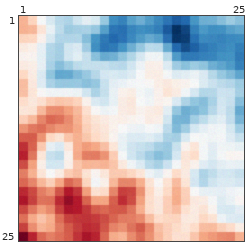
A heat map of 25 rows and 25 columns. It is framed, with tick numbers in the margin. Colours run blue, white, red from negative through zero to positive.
The halves do not mirror each other. The field is mottled with small blotches. The ninth with the lowest average is the top right. There are no lone odd cells. There are no regular stripes. The bottom left is the ninth with the highest average. The field climbs toward the bottom left.
